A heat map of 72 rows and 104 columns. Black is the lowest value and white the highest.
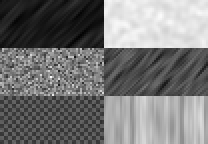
The table splits into 3 rows of 2 panels. Panel 1,1: very low, slanting up to the right, faint in contrast. Panel 1,2: very high, blotchy, faint in contrast. Panel 2,1: middling, fine-grained, strong in contrast. Panel 2,2: low, slanting up to the right. Panel 3,1: low, checkered. Panel 3,2: high, streaked downward.
